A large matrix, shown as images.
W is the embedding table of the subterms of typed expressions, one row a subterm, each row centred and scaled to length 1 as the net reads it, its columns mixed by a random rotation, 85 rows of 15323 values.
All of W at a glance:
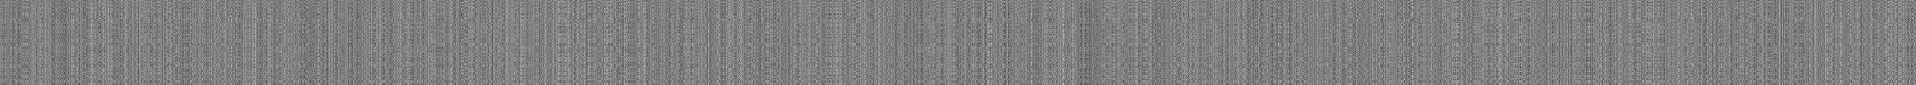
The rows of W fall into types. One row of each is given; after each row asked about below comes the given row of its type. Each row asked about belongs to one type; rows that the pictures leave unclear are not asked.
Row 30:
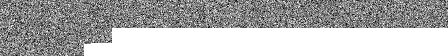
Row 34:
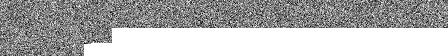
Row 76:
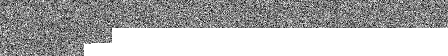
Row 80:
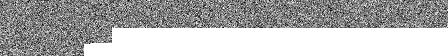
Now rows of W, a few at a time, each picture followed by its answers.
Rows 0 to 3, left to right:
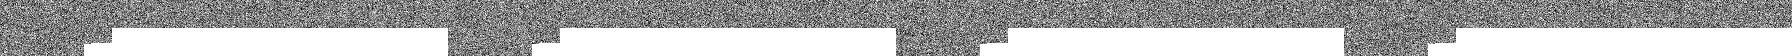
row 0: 76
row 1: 34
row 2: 30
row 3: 76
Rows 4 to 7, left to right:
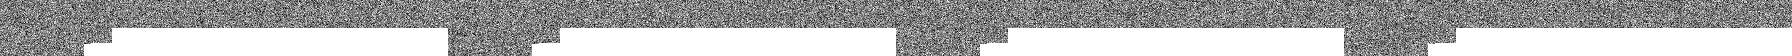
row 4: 34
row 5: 30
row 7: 76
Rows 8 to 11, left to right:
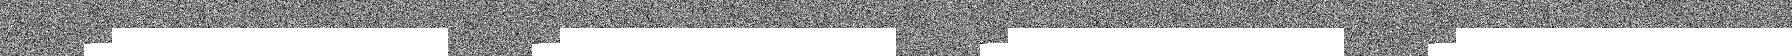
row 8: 30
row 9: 80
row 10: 34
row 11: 30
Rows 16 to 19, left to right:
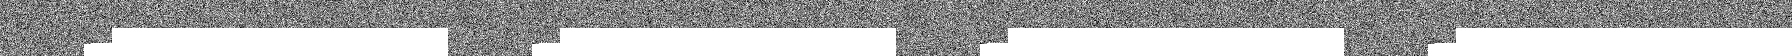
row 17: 34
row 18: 34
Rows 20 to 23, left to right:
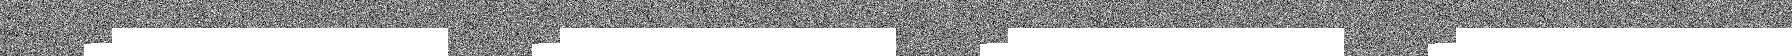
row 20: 30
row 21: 80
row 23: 80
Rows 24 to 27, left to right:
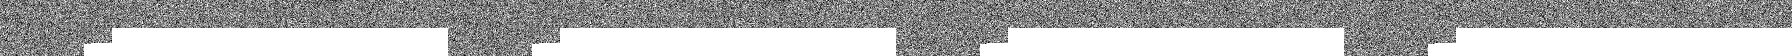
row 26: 80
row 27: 80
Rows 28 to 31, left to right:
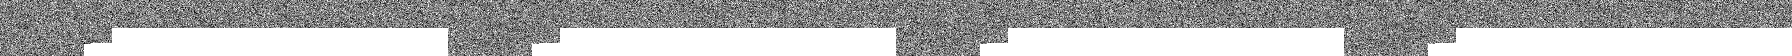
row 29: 76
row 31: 76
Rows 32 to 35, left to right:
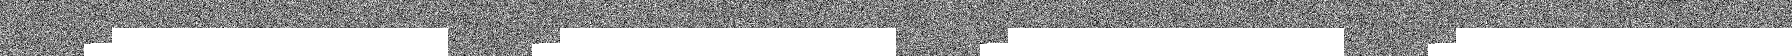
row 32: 80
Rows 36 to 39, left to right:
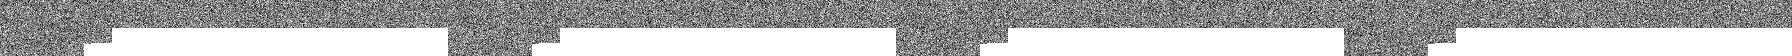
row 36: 76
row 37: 34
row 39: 30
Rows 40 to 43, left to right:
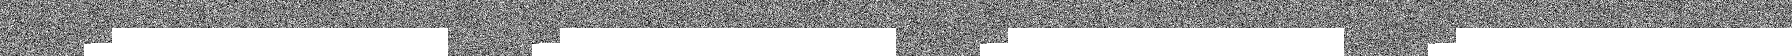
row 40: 30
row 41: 34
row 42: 30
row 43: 76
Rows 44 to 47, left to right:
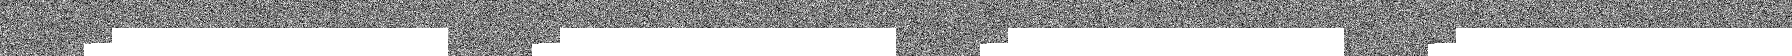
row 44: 76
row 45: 80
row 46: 30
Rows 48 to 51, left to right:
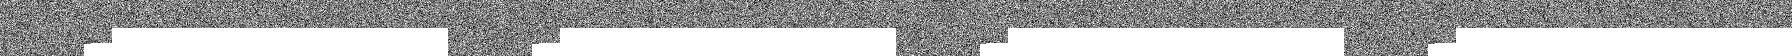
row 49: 30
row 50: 80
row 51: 80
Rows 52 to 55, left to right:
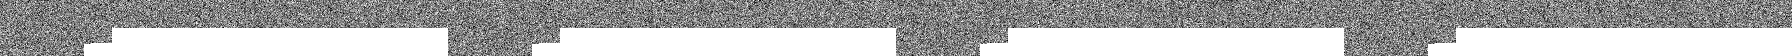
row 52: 80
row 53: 30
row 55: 80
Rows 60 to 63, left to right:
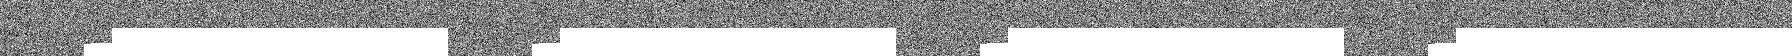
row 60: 30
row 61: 30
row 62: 80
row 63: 34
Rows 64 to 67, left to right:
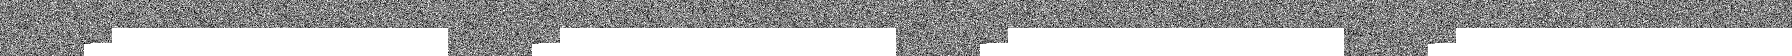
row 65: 80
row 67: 30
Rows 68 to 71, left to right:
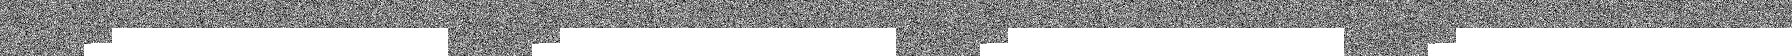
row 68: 34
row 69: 30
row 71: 76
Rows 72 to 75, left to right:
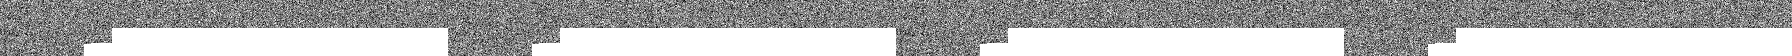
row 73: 30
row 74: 30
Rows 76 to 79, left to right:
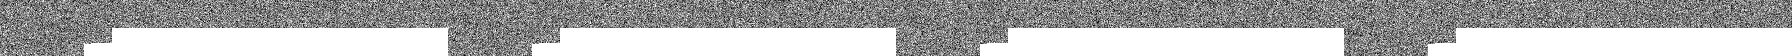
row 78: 34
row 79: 30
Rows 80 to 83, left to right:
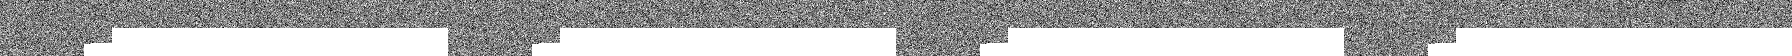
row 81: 80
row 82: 80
